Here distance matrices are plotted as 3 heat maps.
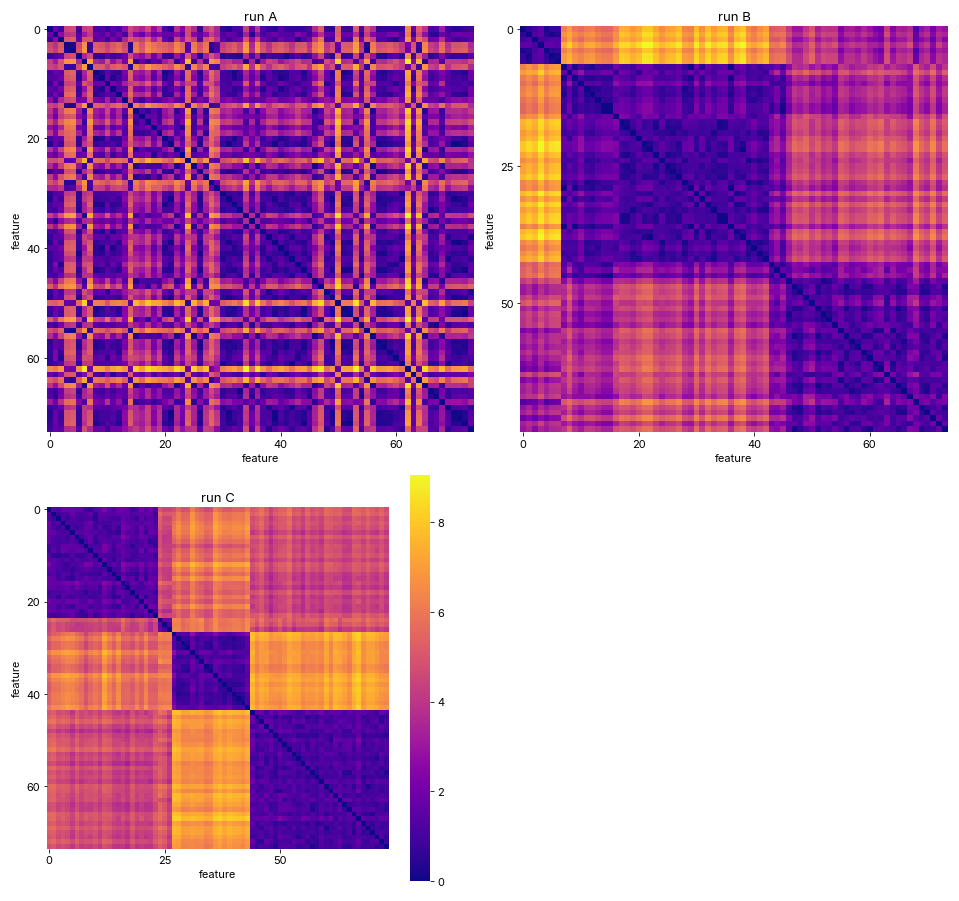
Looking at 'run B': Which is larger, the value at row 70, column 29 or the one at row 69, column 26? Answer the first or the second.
the second
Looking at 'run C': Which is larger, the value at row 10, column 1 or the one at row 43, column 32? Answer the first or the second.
the second
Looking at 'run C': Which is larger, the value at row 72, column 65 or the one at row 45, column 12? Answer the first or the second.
the second
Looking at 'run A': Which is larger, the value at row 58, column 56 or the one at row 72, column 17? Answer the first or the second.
the second
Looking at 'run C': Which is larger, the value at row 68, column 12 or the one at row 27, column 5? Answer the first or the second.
the second
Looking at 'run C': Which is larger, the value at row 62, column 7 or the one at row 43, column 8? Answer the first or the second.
the second
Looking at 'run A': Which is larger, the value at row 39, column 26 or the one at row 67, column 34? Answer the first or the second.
the second
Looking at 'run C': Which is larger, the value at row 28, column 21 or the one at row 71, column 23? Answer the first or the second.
the first
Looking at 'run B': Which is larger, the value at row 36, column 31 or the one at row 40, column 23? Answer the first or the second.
the second
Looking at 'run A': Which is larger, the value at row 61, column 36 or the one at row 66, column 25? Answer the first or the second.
the first
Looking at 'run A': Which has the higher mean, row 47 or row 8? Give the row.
47
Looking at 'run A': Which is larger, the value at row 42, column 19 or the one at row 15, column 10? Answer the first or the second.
the second
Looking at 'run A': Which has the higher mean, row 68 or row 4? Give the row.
4
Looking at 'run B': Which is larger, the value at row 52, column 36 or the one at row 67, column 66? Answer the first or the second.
the first
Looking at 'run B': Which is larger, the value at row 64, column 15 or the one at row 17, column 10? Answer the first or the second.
the first
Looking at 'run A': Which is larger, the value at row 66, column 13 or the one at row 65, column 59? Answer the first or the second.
the second
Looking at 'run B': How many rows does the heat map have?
74
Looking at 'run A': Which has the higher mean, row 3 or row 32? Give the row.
3
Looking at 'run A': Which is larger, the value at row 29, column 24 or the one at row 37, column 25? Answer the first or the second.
the second
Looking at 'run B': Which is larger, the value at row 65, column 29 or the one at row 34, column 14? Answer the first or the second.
the first
